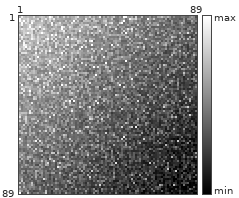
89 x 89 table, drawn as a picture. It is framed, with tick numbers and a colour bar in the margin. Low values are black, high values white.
Slope: up to the top left. Mirror symmetry: none. Histogram: bell-shaped. Stripes: none. Ninth with the highest average: top left. Odd rows or columns: none.
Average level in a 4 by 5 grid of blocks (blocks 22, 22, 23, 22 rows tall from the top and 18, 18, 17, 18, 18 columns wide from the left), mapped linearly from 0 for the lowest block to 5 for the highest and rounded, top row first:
5 4 4 3 2
4 4 3 2 2
3 3 2 1 1
3 2 1 1 0
